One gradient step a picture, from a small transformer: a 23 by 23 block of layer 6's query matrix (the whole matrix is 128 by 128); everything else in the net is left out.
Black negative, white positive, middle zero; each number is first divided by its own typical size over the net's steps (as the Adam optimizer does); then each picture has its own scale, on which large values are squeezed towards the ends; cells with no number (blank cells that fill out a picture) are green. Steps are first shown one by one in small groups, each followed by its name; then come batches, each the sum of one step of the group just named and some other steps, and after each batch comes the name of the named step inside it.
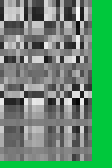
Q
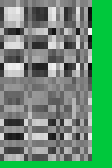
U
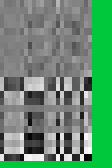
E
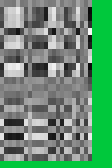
U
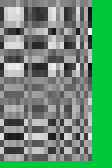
U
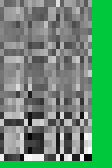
E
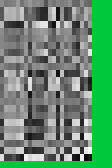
E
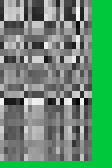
Q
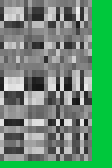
Q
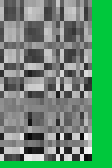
E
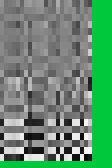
E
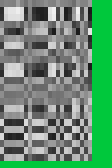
U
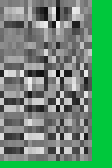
Q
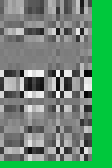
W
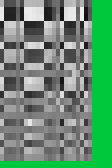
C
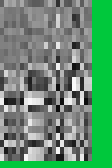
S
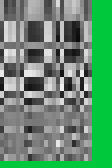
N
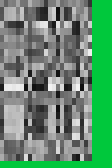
N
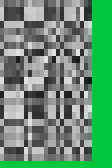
C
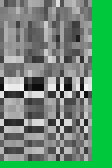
N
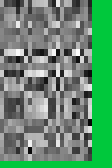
W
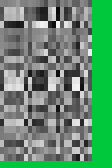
S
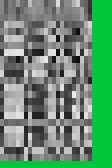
N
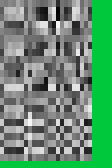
C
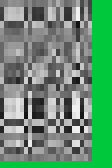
W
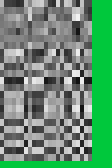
C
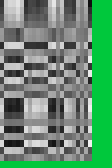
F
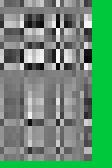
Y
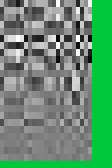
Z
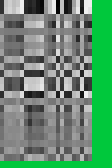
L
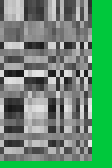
F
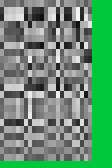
Y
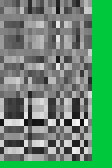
L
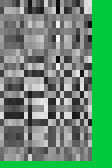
L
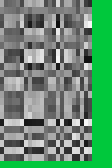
Y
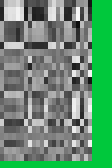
F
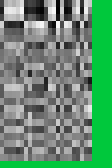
L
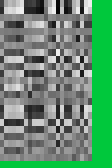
L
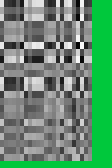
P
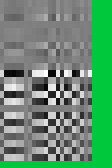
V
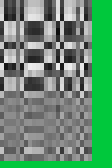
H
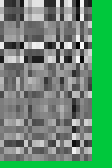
P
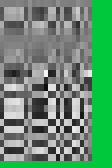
V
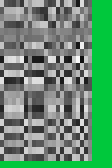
P
